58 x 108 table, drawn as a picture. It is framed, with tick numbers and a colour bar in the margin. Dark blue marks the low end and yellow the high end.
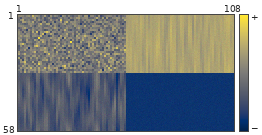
It is made of 2 by 2 panels. Panel 1,1: middling, fine-grained, strong in contrast. Panel 1,2: high, streaked downward, faint in contrast. Panel 2,1: low, streaked downward. Panel 2,2: very low, flat.
